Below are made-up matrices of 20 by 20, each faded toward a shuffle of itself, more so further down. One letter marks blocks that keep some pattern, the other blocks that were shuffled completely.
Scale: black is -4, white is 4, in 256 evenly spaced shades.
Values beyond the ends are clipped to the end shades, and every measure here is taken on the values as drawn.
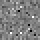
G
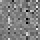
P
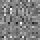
P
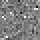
G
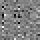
P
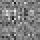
P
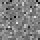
G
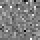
G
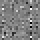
P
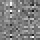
P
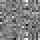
P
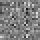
P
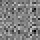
P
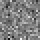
G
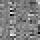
P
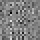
P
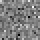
G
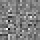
P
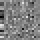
P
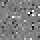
G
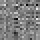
P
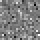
G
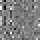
P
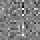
P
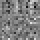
P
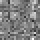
P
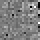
P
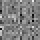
P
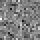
G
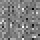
P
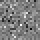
G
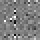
P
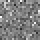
G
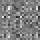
P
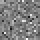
G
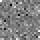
G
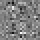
P
